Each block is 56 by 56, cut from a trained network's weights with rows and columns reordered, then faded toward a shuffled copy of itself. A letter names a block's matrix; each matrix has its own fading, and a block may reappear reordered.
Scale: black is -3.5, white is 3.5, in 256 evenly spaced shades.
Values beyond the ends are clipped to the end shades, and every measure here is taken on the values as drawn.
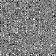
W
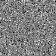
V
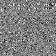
V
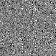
W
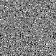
V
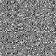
V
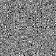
W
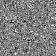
V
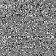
V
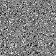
V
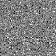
V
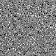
V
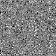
V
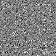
V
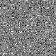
V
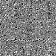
V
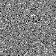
V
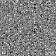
W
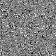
V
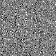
W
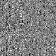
W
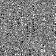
W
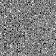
W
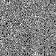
W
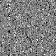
W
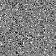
V
